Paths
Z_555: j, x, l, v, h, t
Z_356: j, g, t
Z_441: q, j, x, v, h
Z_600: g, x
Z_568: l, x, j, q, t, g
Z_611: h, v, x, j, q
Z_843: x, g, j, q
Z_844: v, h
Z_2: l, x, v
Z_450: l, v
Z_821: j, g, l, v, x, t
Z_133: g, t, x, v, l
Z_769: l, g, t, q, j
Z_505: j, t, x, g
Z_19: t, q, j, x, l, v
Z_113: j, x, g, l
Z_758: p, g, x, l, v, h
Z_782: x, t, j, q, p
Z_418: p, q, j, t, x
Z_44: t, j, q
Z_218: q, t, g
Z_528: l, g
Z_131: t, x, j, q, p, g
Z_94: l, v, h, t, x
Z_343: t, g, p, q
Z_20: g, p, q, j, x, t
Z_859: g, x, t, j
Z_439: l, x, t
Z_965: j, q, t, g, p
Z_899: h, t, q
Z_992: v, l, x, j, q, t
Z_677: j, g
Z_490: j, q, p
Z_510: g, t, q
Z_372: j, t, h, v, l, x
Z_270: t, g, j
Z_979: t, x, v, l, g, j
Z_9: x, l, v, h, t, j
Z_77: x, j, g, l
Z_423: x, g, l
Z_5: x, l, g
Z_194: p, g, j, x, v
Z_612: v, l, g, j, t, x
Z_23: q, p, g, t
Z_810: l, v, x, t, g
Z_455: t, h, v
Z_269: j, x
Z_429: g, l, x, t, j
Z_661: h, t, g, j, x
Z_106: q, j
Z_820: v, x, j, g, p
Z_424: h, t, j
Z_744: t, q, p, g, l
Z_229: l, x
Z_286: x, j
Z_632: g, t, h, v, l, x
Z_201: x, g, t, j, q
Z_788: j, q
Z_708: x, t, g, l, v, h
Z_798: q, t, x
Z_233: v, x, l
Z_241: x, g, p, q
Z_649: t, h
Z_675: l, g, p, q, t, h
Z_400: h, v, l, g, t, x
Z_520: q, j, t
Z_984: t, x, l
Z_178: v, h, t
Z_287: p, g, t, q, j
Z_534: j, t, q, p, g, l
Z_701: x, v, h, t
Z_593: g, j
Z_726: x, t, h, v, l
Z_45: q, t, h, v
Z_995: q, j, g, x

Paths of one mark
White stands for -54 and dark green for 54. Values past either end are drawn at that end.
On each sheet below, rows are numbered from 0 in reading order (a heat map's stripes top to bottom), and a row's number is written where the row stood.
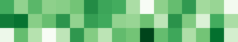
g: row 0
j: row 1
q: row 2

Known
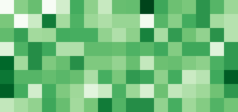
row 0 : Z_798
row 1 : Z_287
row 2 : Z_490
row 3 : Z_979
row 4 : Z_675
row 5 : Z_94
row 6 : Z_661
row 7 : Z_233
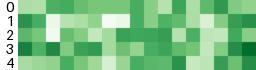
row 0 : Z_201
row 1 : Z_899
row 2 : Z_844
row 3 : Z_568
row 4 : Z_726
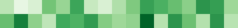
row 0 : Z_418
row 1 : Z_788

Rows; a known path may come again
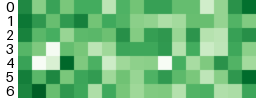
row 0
Z_2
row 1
Z_113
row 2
Z_450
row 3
Z_844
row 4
Z_758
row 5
Z_568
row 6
Z_372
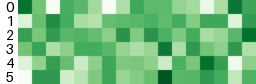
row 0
Z_611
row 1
Z_979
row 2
Z_810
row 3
Z_490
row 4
Z_343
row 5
Z_19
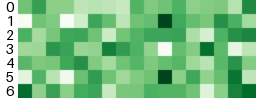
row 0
Z_649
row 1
Z_798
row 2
Z_9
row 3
Z_133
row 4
Z_286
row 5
Z_441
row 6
Z_229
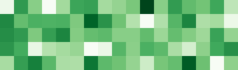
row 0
Z_520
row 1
Z_593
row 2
Z_269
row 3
Z_899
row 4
Z_270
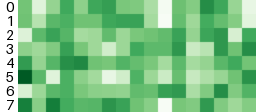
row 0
Z_20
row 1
Z_600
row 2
Z_131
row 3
Z_726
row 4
Z_77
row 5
Z_661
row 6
Z_782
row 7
Z_429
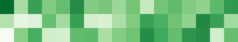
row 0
Z_675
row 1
Z_418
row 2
Z_744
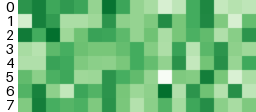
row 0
Z_356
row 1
Z_44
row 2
Z_769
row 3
Z_201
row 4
Z_708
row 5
Z_632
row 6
Z_788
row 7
Z_534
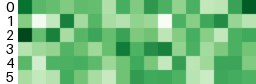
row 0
Z_94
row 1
Z_287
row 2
Z_528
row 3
Z_233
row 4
Z_423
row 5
Z_701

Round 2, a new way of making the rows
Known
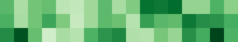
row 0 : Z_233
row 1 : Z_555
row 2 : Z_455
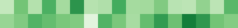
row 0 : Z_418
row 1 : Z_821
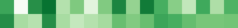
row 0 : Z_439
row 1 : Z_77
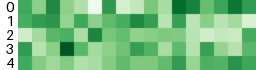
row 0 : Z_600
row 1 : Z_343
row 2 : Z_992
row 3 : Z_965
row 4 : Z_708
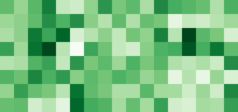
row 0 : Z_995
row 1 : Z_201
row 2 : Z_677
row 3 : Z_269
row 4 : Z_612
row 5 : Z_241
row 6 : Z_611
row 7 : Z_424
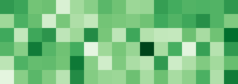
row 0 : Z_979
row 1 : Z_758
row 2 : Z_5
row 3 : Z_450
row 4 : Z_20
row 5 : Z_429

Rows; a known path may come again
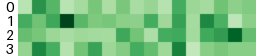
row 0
Z_194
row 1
Z_23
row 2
Z_726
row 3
Z_270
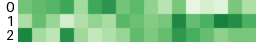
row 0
Z_782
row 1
Z_632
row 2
Z_77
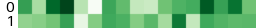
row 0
Z_269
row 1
Z_505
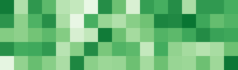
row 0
Z_2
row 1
Z_113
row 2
Z_441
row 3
Z_131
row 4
Z_429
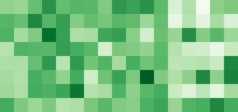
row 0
Z_178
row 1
Z_241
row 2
Z_490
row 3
Z_287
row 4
Z_612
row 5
Z_94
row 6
Z_769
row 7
Z_708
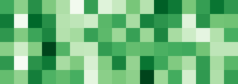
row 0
Z_600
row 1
Z_229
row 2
Z_820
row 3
Z_520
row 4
Z_439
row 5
Z_450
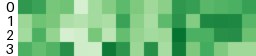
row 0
Z_979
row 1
Z_372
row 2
Z_133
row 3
Z_218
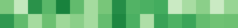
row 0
Z_675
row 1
Z_744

